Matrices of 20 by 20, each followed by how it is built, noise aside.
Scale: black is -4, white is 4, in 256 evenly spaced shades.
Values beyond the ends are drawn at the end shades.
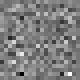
low rank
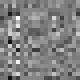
low rank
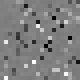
sparse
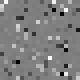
sparse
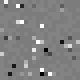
sparse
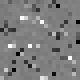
sparse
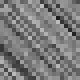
Toeplitz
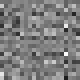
low rank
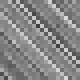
Toeplitz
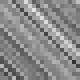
Toeplitz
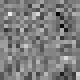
low rank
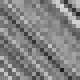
Toeplitz
